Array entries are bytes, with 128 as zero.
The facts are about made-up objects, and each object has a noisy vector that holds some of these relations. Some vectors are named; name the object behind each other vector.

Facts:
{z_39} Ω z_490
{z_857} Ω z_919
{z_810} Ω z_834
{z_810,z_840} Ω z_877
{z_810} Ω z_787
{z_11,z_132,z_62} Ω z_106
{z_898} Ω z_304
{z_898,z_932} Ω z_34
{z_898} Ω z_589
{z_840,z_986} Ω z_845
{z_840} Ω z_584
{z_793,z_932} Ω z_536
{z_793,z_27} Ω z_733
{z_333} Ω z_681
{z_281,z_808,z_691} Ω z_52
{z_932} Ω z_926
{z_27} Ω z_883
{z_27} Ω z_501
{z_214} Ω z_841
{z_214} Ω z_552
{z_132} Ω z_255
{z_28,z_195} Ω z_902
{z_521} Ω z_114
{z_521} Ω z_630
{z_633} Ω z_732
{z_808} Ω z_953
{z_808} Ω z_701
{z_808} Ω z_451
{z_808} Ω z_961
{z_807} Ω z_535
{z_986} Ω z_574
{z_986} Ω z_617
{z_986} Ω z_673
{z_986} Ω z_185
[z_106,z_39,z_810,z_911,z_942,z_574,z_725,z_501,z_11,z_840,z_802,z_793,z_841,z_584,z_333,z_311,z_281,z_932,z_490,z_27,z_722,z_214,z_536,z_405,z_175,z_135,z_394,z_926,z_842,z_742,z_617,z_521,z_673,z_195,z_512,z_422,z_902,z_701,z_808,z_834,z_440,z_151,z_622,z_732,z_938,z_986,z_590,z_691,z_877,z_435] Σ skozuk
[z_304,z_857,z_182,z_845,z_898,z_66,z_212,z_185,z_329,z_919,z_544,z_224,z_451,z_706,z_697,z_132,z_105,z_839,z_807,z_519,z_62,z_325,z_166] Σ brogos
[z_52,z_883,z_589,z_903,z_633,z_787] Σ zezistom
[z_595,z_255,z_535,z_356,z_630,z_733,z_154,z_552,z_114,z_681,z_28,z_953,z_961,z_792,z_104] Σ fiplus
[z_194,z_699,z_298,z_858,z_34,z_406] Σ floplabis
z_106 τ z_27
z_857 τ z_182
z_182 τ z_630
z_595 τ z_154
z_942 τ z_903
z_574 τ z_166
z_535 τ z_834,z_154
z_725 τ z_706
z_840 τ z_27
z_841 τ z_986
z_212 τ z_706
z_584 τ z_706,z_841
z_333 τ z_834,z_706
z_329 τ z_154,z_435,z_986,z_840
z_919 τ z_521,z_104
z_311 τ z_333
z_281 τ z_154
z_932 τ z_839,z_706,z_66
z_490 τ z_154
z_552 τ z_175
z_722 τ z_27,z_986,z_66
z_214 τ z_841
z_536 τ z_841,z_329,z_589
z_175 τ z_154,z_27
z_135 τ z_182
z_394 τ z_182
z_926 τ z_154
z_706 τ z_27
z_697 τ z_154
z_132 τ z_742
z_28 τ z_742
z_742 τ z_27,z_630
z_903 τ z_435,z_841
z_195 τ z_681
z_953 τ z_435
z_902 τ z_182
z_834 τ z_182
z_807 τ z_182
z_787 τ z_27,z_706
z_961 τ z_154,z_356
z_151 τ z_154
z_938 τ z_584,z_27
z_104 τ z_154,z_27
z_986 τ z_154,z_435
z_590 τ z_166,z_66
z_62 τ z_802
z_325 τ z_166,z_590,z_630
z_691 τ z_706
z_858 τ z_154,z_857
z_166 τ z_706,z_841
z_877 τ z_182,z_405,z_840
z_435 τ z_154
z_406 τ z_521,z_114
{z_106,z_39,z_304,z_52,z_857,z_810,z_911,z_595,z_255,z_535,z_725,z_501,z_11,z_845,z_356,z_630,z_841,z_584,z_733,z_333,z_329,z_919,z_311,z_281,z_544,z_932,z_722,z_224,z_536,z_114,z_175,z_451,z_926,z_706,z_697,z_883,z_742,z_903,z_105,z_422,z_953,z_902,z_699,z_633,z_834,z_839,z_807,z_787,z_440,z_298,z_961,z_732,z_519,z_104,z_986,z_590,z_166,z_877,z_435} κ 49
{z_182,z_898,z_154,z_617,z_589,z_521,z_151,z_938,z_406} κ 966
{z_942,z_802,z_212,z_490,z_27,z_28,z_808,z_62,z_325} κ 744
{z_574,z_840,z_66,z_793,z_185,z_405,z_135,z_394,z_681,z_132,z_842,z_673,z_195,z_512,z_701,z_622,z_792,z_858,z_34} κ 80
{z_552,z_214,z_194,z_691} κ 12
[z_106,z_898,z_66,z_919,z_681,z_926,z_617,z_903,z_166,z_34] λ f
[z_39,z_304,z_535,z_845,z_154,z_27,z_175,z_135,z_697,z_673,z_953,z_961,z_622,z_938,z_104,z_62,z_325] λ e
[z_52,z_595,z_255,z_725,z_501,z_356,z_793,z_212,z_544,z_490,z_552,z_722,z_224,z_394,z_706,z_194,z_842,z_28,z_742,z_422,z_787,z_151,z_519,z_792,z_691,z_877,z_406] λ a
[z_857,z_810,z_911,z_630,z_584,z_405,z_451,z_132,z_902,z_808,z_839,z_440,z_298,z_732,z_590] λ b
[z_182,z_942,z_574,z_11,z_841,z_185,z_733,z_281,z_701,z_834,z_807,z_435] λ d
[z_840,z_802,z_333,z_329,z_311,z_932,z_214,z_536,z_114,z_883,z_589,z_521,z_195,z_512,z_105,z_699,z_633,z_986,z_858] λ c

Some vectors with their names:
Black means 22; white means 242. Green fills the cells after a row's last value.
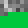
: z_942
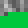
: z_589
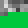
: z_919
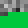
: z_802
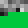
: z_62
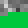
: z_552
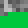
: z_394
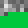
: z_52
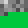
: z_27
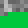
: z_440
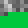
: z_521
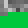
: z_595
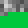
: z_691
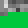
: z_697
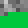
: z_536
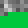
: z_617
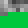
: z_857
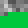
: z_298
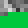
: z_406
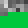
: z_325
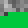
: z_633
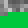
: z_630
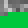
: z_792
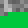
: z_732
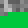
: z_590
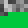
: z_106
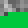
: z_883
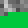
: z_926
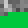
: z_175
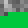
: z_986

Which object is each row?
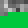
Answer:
z_182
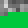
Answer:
z_329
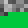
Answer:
z_11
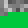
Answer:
z_255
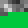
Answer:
z_902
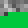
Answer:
z_34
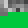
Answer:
z_212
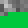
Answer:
z_214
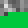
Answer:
z_903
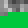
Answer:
z_839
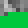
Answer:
z_787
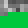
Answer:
z_706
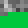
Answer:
z_938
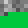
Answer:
z_793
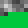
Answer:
z_195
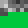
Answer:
z_28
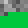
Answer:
z_932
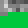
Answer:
z_451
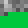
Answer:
z_39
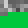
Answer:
z_104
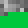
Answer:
z_808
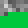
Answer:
z_699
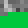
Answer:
z_151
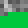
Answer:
z_311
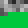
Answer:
z_132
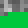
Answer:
z_405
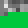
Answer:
z_166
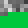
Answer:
z_114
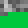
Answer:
z_135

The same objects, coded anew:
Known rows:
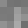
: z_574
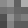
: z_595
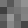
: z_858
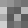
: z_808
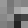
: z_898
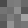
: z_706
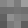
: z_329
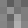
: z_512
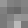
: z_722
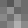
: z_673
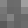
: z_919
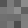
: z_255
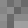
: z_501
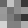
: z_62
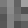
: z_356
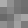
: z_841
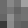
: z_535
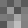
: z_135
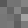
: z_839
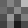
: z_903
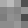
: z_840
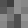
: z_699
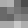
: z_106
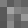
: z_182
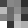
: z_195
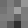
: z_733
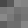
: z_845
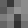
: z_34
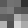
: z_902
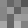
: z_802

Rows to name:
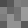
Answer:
z_325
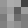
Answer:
z_27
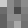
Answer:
z_926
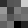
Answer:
z_52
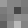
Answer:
z_175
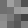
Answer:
z_807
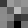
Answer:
z_633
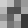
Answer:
z_281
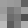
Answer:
z_810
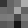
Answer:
z_883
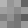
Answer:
z_521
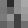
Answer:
z_406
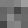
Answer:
z_697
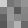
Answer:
z_151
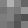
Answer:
z_857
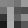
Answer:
z_154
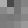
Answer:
z_617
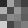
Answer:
z_28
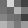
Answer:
z_132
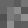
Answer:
z_66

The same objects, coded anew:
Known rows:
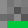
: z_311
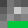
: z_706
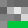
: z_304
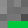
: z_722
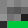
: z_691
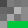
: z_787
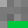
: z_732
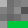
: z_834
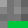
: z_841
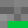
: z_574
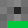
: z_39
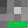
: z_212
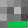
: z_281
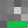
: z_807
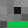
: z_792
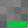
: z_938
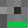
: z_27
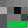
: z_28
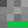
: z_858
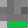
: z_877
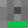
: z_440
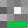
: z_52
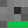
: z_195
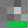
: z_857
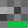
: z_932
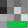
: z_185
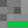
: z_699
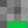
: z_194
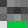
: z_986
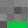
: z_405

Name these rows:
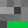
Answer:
z_793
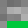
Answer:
z_883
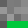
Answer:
z_406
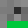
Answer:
z_802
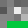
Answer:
z_919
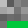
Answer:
z_733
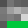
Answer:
z_898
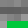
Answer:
z_617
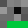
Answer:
z_214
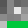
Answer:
z_329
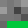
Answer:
z_552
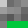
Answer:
z_902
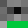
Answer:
z_810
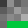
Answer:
z_62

